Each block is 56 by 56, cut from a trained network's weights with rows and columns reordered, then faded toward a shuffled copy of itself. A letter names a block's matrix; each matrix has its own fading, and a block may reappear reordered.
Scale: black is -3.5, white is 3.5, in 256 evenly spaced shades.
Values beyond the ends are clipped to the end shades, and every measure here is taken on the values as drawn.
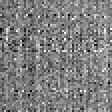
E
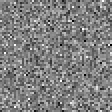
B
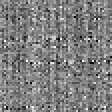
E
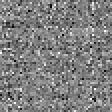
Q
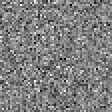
B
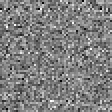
B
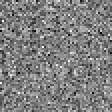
B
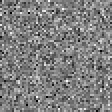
B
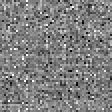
Q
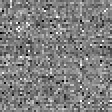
Q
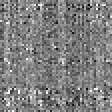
E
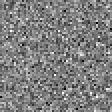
B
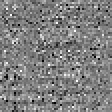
Q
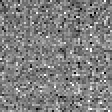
Q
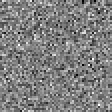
B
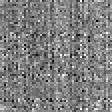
E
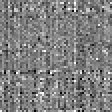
E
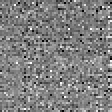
Q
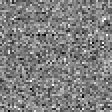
B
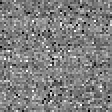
Q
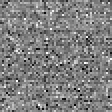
Q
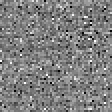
Q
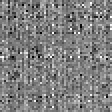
E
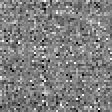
Q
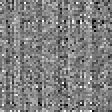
E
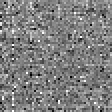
Q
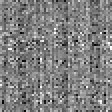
E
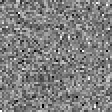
B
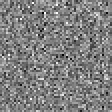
B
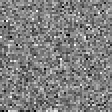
B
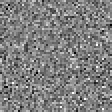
B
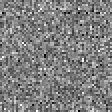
B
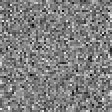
B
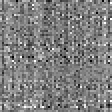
E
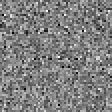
B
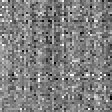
E
